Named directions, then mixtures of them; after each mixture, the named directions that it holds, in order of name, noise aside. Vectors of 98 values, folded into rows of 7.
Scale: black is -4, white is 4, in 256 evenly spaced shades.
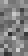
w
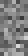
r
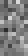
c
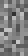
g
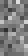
c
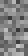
r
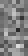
r, w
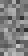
r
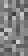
g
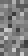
g, r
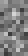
w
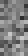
c, g, r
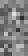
c, r, w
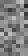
c, g
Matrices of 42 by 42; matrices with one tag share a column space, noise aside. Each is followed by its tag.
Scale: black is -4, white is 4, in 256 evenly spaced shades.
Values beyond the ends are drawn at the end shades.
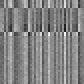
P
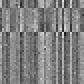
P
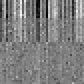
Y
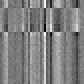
P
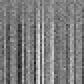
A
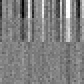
Y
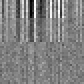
Y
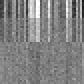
Y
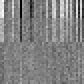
Y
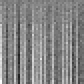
A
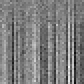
A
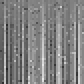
A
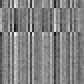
P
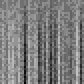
A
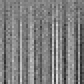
A
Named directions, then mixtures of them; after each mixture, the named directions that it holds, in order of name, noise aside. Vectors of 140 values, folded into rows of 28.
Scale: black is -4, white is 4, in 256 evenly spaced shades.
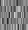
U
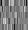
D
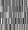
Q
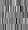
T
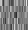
D, U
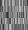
D, Q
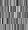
D, T, U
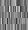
T, U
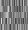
Q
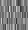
T, U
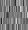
Q, T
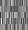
D, Q, U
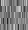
D, Q, U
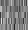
D, Q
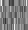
D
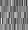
D, Q, U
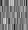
D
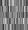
D, Q, T
